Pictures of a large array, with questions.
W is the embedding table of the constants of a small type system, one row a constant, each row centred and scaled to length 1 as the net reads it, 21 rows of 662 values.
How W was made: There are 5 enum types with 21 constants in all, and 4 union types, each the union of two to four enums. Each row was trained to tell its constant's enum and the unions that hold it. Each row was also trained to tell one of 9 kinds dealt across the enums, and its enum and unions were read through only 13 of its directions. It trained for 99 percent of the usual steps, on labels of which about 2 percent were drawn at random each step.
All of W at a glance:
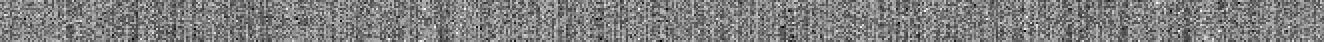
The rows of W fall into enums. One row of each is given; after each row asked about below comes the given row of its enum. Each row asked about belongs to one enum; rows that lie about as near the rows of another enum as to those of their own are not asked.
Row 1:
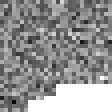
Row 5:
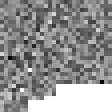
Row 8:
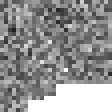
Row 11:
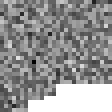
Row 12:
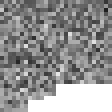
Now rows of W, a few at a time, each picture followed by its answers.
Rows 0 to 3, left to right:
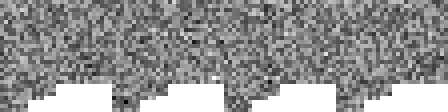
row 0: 8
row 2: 1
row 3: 8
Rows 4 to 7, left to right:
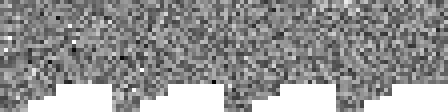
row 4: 12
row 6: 1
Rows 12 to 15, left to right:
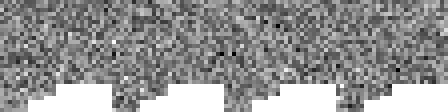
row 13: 1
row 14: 8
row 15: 5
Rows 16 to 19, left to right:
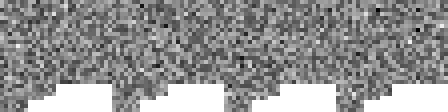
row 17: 8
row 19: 5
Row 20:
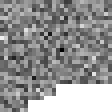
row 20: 5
